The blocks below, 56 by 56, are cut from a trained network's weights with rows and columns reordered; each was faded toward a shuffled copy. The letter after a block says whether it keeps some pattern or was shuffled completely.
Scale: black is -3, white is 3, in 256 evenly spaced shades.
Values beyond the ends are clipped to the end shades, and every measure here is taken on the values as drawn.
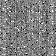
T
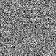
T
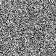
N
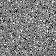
N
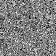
T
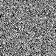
N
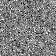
N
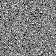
N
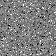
N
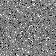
N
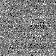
T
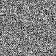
T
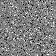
N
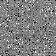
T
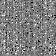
T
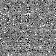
T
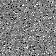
N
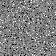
N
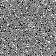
N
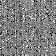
T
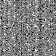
T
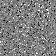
N
